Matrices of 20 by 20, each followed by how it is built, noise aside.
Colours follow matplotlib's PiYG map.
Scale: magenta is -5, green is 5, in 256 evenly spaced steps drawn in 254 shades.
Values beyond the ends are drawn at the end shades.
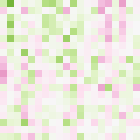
low rank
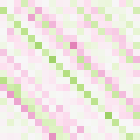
Toeplitz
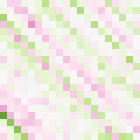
Toeplitz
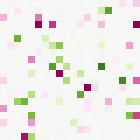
sparse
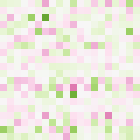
low rank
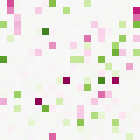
sparse
